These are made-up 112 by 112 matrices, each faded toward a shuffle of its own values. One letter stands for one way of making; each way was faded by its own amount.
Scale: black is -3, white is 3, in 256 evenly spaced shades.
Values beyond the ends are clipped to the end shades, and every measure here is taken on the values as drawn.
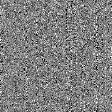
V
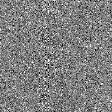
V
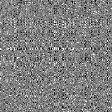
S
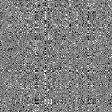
S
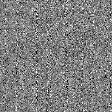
V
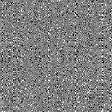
S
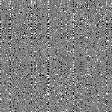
S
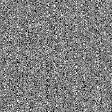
V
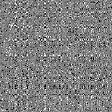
S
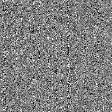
V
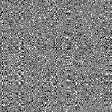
S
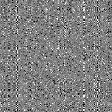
S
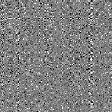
S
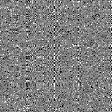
S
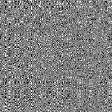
S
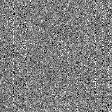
V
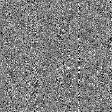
V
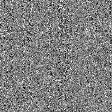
V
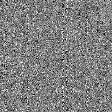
V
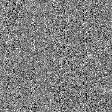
V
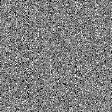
V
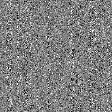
V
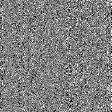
V
